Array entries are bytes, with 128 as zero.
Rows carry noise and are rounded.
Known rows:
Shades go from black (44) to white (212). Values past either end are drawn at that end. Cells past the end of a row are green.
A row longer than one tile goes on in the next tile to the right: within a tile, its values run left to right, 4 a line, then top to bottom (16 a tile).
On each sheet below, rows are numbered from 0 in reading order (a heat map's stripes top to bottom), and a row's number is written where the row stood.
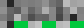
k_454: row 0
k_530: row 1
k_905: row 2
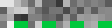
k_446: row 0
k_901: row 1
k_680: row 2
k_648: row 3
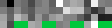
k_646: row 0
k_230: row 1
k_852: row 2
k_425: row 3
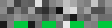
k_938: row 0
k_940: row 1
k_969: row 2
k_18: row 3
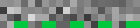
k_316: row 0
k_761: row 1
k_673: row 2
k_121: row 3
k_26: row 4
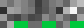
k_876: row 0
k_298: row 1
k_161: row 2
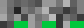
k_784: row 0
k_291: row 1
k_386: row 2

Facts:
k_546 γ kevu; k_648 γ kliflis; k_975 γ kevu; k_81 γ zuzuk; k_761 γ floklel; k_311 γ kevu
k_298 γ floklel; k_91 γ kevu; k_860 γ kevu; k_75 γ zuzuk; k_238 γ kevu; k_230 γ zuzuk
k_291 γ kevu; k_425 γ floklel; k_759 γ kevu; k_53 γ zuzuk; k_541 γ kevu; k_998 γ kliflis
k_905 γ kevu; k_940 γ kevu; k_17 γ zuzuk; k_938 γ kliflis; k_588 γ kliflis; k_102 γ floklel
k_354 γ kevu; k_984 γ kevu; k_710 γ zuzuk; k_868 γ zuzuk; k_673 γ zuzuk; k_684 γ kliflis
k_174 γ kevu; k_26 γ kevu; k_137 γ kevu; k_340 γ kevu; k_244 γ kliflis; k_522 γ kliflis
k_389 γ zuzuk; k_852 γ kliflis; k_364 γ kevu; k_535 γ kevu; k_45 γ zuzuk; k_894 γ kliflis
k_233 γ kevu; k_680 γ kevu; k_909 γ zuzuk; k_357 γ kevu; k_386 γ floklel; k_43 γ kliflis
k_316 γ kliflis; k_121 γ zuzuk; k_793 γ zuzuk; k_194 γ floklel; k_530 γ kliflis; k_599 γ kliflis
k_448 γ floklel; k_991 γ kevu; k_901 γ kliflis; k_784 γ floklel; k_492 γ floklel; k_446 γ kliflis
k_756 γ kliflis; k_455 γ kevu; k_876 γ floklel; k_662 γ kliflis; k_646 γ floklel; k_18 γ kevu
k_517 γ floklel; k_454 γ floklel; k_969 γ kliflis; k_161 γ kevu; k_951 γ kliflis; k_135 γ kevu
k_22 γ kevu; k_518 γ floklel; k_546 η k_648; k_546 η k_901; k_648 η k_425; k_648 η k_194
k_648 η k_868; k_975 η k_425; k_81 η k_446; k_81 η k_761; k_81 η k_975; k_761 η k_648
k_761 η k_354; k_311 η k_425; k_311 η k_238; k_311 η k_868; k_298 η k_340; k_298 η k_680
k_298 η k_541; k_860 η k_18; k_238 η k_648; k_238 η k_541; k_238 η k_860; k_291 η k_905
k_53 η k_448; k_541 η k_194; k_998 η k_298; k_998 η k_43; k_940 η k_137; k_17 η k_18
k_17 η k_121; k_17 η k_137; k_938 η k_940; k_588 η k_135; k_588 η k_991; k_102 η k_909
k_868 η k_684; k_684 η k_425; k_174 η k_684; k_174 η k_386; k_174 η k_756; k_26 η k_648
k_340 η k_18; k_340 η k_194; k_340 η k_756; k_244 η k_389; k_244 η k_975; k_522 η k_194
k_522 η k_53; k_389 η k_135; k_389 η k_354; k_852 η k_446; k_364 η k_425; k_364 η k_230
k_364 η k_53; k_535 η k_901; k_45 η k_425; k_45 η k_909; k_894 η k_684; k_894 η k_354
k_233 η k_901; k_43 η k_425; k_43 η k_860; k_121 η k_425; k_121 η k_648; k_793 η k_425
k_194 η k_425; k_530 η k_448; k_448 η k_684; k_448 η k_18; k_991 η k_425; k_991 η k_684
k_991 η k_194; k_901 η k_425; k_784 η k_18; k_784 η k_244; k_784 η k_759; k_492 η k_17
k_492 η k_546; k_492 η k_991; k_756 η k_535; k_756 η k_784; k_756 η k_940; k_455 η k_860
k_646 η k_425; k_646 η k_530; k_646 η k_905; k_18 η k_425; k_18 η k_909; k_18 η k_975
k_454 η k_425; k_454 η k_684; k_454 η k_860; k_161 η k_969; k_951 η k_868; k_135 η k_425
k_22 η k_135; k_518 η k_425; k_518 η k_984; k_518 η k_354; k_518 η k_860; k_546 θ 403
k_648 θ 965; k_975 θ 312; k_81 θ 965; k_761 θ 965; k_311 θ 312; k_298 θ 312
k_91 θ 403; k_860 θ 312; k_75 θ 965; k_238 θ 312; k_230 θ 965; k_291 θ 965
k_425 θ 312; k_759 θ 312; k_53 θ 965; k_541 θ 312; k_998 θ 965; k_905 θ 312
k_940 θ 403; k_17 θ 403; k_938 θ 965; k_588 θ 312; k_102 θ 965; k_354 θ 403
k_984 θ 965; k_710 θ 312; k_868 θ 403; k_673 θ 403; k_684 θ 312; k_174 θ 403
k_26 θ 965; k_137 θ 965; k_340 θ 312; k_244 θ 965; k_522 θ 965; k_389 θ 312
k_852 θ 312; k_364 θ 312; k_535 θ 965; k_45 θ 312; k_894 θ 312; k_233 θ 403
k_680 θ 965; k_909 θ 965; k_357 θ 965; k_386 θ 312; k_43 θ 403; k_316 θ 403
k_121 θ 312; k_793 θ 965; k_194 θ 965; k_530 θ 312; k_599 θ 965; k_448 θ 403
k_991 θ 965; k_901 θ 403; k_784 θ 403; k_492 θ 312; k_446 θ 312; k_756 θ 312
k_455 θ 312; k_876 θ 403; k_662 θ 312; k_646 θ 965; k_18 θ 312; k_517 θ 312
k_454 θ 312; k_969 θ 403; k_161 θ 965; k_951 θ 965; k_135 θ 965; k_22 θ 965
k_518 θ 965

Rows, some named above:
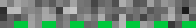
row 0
k_710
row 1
k_951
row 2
k_75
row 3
k_102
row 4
k_909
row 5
k_541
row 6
k_784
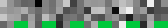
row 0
k_244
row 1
k_646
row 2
k_756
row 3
k_316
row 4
k_969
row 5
k_137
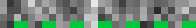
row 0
k_492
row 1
k_389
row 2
k_448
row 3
k_354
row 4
k_102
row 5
k_784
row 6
k_357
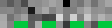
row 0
k_43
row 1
k_517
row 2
k_518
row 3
k_22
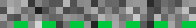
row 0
k_91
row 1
k_194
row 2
k_535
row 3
k_45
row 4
k_291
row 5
k_492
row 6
k_291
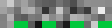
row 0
k_975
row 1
k_17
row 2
k_174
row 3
k_599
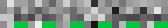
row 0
k_354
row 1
k_684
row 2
k_975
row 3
k_81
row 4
k_517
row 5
k_662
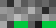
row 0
k_793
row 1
k_17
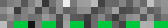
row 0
k_868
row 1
k_938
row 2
k_759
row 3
k_756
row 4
k_340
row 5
k_860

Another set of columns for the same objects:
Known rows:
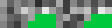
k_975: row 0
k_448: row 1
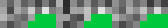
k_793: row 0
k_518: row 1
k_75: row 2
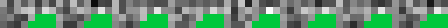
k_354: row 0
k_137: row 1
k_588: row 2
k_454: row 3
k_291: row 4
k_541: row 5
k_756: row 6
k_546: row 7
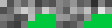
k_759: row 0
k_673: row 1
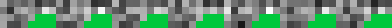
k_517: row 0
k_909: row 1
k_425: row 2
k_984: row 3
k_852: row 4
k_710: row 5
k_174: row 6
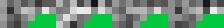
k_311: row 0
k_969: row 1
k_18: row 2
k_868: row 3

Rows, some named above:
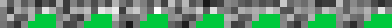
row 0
k_784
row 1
k_448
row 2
k_852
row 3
k_940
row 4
k_298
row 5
k_386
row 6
k_756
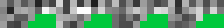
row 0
k_876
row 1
k_161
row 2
k_905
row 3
k_22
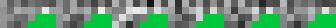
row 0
k_530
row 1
k_901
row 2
k_969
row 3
k_22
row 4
k_174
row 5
k_684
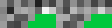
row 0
k_876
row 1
k_194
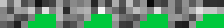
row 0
k_940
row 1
k_81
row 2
k_137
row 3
k_680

